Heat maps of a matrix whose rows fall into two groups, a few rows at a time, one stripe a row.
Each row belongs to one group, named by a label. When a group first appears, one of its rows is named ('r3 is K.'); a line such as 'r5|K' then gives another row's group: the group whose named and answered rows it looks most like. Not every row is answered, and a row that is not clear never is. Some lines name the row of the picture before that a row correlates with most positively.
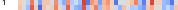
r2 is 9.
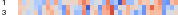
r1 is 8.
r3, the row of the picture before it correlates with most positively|2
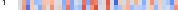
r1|9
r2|9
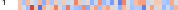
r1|8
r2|9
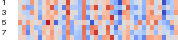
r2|9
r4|9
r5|8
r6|9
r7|9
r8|9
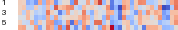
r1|8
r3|8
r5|8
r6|9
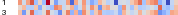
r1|8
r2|9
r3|8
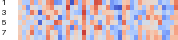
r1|8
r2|9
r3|9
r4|8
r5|9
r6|8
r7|8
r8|8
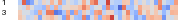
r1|9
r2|8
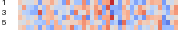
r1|9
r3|8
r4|9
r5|8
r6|9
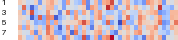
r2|9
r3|8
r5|8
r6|8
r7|8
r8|9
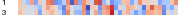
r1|8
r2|9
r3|9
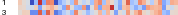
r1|8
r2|9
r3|8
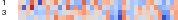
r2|8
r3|8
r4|9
